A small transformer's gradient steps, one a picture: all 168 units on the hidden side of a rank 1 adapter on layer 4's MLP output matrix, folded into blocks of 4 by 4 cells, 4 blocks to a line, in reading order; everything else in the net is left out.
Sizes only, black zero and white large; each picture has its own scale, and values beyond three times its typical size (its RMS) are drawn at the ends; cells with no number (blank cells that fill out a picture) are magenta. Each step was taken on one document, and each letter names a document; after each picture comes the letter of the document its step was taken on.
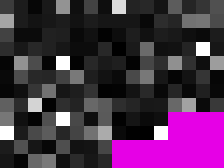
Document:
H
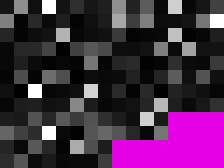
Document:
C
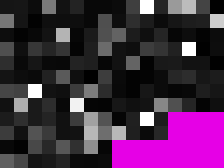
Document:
C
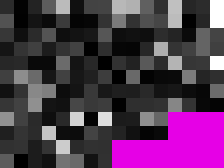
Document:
H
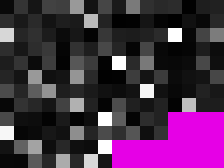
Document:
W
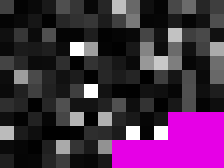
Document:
H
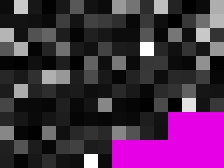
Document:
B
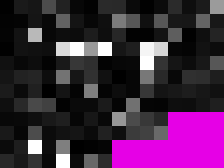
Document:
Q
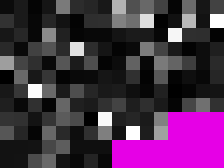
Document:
H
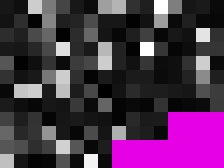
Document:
B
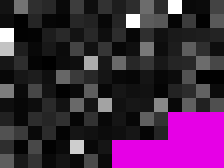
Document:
B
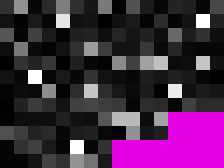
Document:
W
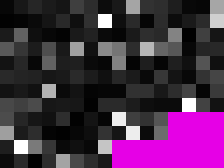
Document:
W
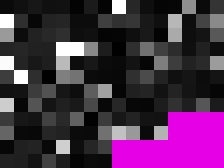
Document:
H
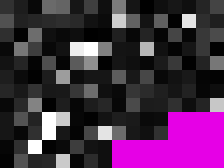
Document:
Q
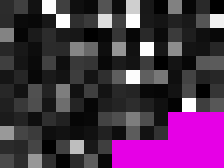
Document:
W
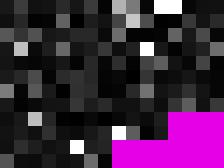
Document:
B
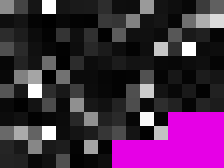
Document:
C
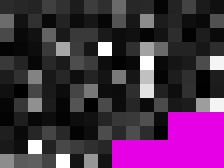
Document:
Q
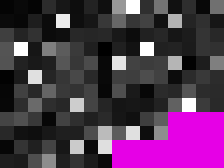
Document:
H
